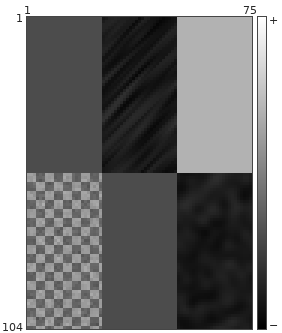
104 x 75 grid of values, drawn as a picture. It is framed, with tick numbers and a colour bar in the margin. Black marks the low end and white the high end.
The table splits into 2 rows of 3 panels. Panel 1,1: low, flat. Panel 1,2: very low, slanting up to the right, faint in contrast. Panel 1,3: high, flat. Panel 2,1: middling, checkered, strong in contrast. Panel 2,2: low, flat. Panel 2,3: very low, blotchy, faint in contrast.
